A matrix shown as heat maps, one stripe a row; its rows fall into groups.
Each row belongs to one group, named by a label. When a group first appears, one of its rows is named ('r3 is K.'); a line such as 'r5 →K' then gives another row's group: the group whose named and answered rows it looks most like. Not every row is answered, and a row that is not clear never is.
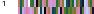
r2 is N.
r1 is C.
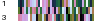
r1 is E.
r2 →N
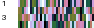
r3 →N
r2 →C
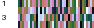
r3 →C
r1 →N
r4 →C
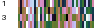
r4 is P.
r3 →N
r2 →P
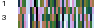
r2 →C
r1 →P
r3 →C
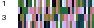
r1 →E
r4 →P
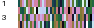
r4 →E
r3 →E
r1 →E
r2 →C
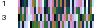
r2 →E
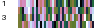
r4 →N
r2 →C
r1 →C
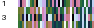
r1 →C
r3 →E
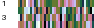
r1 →P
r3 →N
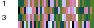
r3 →P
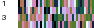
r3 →E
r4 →N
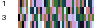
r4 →C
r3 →P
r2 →C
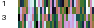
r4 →P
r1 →E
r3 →P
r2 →N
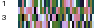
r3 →C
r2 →N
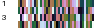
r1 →P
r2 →C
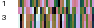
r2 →N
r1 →C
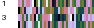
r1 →N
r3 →E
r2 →P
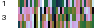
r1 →E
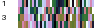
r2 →C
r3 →N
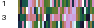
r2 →P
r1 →E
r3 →P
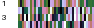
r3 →E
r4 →C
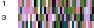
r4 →E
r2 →N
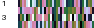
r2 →N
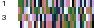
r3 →N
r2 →C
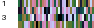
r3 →E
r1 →N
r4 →C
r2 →P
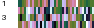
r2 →E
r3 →P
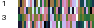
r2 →E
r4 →P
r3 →P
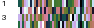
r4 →C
